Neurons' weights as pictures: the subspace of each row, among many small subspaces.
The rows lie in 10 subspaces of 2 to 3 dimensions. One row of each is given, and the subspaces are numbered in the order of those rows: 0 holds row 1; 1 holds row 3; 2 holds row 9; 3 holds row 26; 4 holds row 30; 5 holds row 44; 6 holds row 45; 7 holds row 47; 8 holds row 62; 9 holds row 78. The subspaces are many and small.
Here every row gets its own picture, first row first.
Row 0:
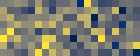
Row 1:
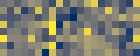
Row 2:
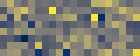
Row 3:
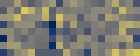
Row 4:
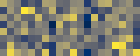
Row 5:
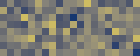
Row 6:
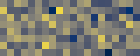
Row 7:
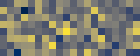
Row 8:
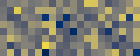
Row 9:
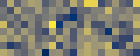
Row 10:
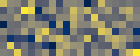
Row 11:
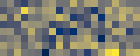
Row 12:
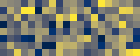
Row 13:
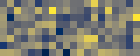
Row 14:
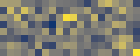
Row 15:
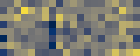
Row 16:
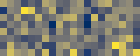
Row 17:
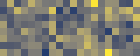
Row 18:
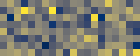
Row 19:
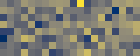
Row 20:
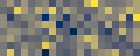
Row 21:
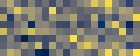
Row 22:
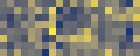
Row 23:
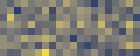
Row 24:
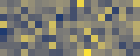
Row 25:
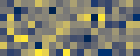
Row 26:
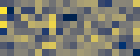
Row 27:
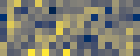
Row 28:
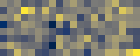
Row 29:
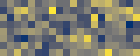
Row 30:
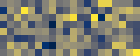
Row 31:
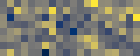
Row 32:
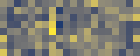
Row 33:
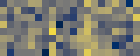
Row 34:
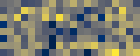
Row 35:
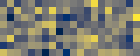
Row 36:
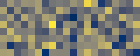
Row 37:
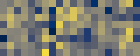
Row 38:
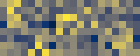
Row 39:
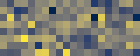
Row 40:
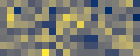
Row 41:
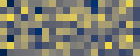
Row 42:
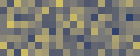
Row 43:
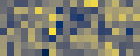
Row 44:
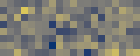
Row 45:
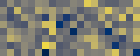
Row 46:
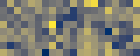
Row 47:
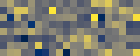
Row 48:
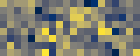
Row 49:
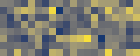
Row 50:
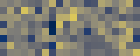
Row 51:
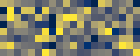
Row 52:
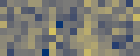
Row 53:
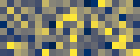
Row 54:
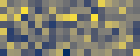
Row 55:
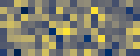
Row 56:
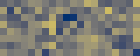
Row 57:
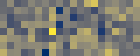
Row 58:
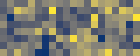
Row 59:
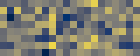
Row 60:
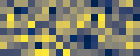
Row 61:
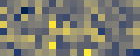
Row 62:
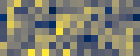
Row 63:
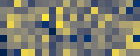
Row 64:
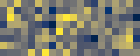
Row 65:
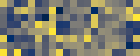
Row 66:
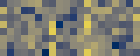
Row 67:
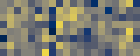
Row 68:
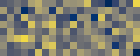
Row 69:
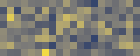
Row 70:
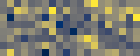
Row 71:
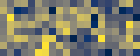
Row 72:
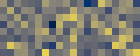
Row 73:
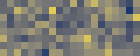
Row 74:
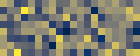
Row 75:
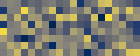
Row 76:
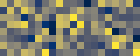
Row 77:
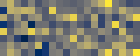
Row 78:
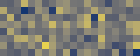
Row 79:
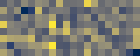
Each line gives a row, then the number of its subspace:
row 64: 8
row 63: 5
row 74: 5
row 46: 2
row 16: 9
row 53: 2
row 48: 1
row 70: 6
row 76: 6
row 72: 2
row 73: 4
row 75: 4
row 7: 5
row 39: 7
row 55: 5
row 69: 3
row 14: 7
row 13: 8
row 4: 9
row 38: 8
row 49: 0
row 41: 8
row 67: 0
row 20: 6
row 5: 6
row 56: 7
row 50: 0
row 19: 4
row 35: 8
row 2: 7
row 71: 4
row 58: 4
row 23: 3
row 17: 2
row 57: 5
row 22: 0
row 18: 9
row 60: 7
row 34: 5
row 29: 4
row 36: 2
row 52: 9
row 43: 1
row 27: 8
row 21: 3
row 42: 6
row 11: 5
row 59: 3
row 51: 3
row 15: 1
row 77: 3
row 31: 6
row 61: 5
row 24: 4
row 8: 6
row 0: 4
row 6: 2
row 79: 1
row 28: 1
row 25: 8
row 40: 7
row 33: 9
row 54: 8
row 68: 6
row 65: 1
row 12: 0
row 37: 0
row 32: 1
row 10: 1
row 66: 9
